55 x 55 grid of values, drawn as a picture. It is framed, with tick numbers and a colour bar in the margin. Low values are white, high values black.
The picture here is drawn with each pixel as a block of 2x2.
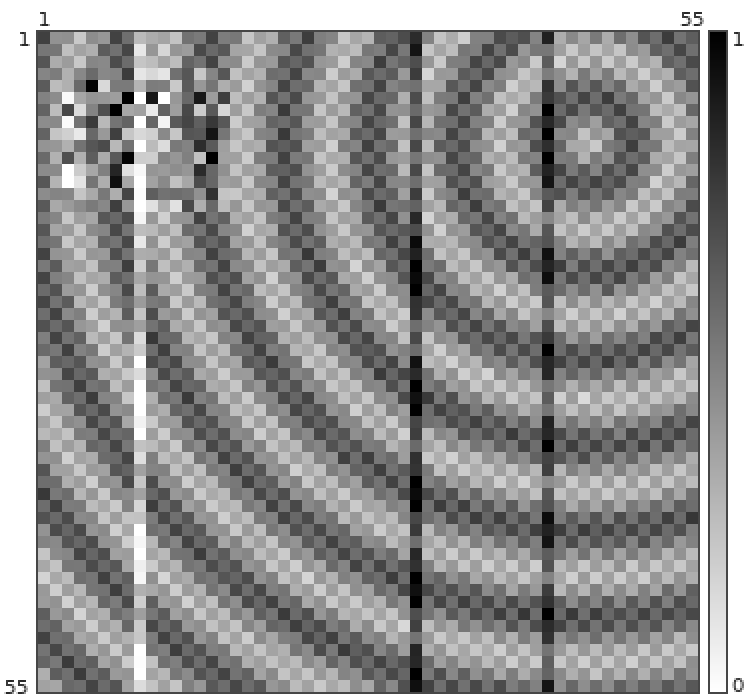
There is no overall slope. Columns 9, 32 and 43 stand out from the rest. Concentric rings centre on the top right. The top left is the roughest part. The histogram is bell-shaped. In the top left lies a patch that is rougher than the rest.
